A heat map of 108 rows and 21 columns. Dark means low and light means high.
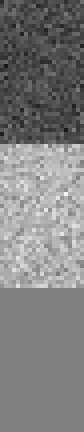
It is made of 3 by 1 panels. Panel 1,1: low, fine-grained. Panel 2,1: high, fine-grained. Panel 3,1: middling, flat.
